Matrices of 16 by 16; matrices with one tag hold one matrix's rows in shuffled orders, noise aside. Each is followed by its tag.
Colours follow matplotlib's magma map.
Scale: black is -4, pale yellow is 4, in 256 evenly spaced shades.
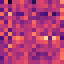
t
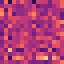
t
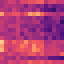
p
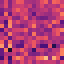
t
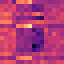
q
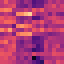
q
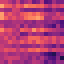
p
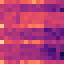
p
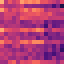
p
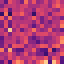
t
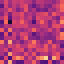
t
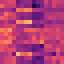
q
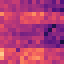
p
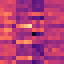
q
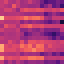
p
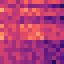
p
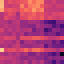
p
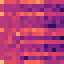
p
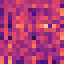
t
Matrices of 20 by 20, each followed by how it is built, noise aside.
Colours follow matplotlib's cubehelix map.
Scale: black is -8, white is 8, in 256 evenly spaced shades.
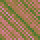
Toeplitz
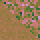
upper triangular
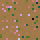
sparse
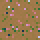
sparse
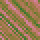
Toeplitz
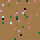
sparse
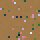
sparse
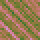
Toeplitz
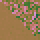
upper triangular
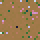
sparse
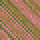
Toeplitz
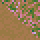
upper triangular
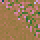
upper triangular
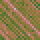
Toeplitz
